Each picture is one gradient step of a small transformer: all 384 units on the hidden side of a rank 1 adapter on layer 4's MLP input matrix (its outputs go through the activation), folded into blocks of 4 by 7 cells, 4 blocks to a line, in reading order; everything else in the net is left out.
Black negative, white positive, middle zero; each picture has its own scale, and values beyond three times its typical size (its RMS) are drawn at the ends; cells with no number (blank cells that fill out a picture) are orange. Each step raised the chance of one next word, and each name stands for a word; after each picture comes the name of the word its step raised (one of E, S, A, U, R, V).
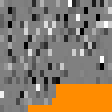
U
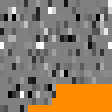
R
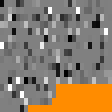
R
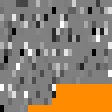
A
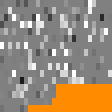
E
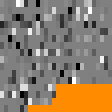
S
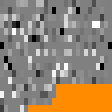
R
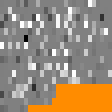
E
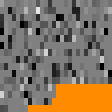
S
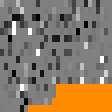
S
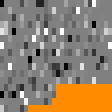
R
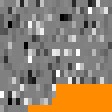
U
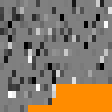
U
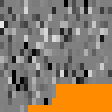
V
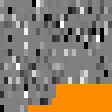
A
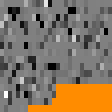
E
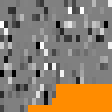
V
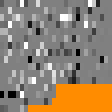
U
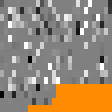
U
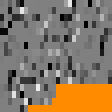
U
